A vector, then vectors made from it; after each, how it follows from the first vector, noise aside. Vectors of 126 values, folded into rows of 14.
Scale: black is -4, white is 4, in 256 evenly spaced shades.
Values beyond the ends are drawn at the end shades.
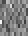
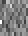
copied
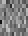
negated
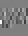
partly zeroed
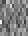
copied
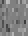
partly zeroed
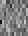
negated
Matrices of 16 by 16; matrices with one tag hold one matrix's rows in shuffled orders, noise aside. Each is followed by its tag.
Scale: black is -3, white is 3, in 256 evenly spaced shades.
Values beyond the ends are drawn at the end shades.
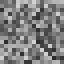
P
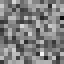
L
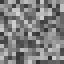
L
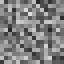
P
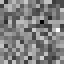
P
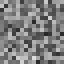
P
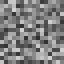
L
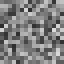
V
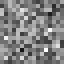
P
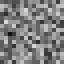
V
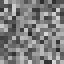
V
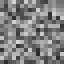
L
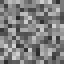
L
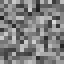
L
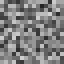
L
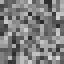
V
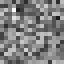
L
